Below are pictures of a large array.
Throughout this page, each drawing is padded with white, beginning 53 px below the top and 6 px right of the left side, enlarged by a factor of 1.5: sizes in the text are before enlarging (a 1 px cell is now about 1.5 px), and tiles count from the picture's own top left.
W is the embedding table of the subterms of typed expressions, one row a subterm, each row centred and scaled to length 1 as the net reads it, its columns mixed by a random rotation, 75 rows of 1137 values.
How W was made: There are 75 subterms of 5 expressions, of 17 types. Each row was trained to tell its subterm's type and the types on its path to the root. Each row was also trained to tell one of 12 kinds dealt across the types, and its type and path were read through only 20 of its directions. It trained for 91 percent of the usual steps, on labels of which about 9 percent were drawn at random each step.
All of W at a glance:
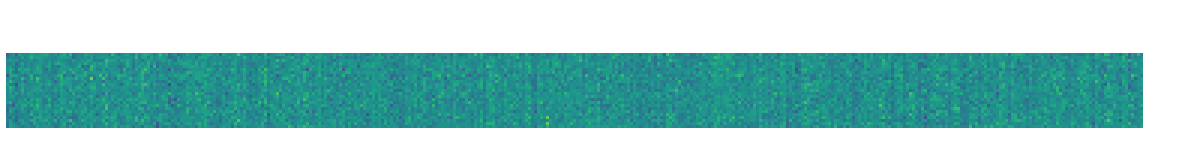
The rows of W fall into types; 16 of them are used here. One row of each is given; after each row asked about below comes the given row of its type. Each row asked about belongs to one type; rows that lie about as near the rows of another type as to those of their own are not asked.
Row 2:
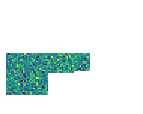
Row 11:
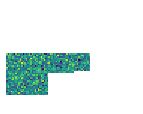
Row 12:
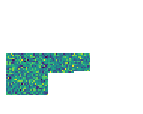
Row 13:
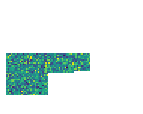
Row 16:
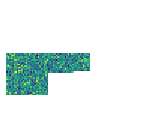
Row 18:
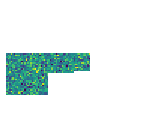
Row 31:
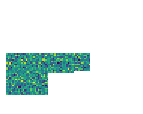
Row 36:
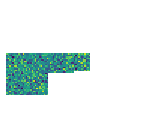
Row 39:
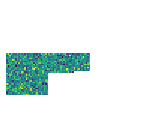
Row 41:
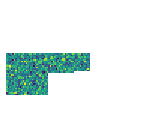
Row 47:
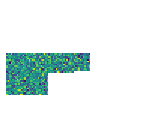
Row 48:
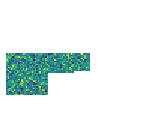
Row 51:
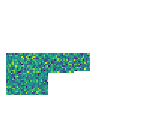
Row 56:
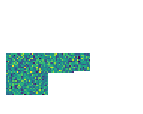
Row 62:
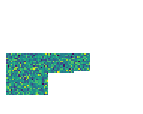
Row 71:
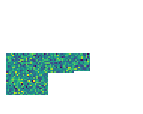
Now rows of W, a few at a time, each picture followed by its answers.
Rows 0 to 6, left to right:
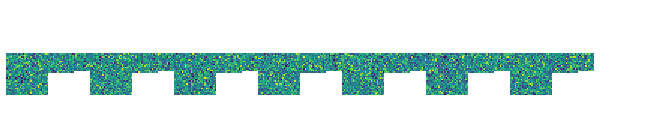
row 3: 41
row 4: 48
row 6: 36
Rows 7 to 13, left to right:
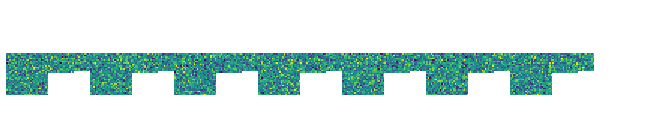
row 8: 56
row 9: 16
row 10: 62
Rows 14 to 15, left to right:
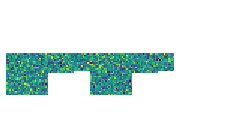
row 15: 16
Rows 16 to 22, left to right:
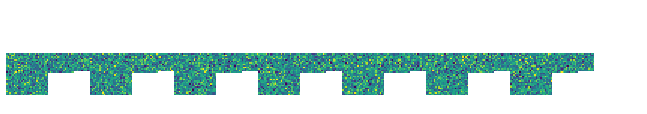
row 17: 48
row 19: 16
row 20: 11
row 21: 39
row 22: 62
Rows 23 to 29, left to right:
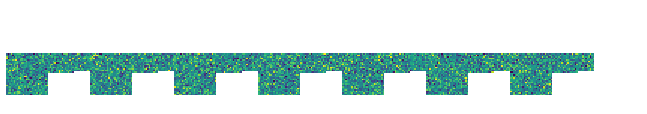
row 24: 48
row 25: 41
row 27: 39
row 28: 12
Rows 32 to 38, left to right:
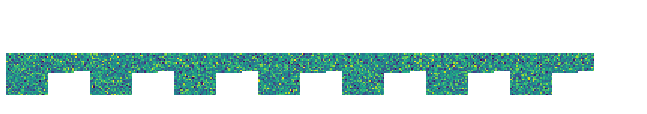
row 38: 31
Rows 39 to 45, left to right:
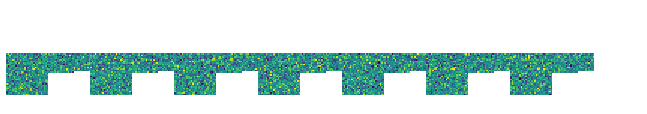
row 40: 56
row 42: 41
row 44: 62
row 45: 18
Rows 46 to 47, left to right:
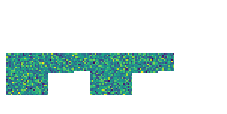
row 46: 11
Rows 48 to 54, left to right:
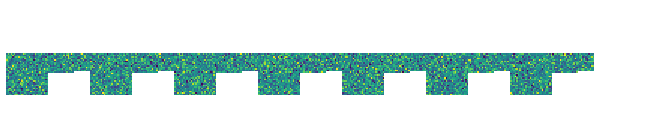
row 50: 16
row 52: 56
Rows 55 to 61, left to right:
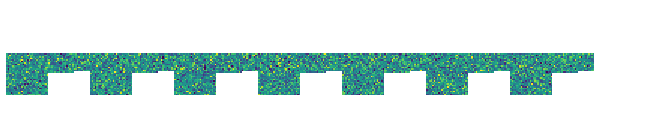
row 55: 13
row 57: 31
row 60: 41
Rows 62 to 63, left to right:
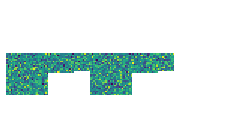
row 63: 13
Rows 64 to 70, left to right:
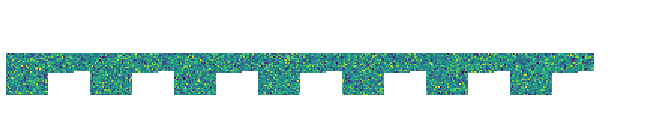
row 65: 11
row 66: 31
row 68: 31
